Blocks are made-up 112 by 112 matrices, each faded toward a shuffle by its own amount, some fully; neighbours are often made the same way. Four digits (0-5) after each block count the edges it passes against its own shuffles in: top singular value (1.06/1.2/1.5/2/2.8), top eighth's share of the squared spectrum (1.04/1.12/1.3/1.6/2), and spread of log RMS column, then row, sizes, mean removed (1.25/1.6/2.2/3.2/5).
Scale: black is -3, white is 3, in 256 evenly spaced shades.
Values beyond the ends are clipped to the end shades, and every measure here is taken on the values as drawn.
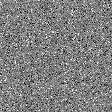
0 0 0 0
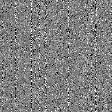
2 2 4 0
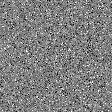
0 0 1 0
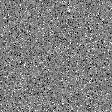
1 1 1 0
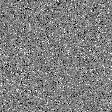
0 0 0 0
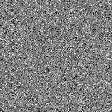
3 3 1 1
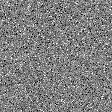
0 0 0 0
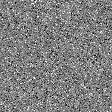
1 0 0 0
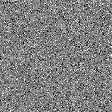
3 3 2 1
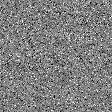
0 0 0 0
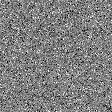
0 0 0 0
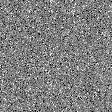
0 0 0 1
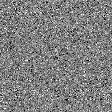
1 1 0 2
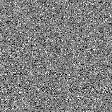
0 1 0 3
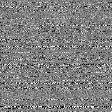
2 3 0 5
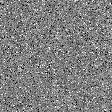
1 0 0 0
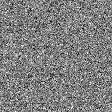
2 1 0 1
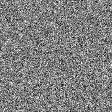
2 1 0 0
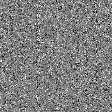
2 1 2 0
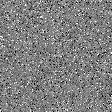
1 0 0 0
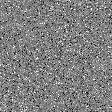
0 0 0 0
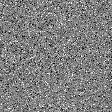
0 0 0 1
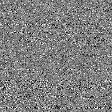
1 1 0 3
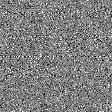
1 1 0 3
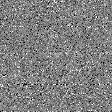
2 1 0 2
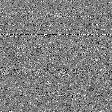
2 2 0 3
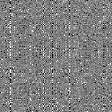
5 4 3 3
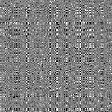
5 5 4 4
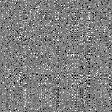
4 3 2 2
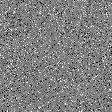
2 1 0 0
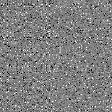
4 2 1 1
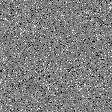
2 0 0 0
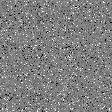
3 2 0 1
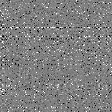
4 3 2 2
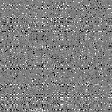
5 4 2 3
